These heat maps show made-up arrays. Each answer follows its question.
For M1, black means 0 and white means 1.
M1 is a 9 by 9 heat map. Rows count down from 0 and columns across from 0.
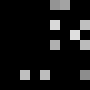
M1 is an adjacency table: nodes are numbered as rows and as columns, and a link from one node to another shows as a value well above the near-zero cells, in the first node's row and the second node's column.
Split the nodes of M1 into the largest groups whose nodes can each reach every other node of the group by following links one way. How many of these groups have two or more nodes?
0
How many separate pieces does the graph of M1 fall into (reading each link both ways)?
2
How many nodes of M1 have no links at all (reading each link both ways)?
1
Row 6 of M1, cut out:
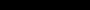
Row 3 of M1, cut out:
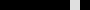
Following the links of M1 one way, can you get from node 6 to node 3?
no
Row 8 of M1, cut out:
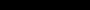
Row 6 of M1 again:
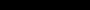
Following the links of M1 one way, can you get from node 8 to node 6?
no
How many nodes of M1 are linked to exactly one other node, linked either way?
2
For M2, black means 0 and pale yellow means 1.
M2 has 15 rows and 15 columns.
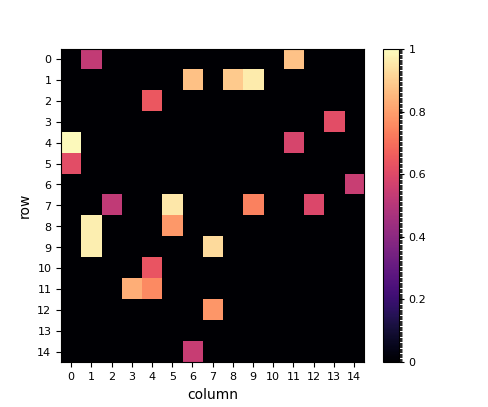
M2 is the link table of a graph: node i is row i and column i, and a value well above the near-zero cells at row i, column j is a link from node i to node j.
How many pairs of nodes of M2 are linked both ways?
6
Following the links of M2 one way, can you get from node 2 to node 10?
no
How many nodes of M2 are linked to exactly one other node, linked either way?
4
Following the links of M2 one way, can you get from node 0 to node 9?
yes
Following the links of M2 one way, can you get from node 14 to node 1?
no
